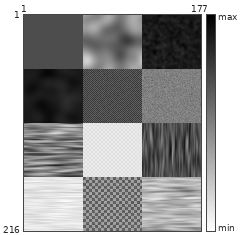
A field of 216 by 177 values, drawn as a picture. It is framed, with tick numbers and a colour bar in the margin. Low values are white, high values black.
The table splits into 4 rows of 3 panels. Panel 1,1: high, flat. Panel 1,2: middling, smooth, strong in contrast. Panel 1,3: very high, blotchy, faint in contrast. Panel 2,1: very high, smooth, faint in contrast. Panel 2,2: high, checkered. Panel 2,3: middling, fine-grained, faint in contrast. Panel 3,1: middling, streaked across, strong in contrast. Panel 3,2: very low, checkered, faint in contrast. Panel 3,3: high, streaked downward. Panel 4,1: very low, streaked across, faint in contrast. Panel 4,2: middling, checkered, strong in contrast. Panel 4,3: low, streaked across.
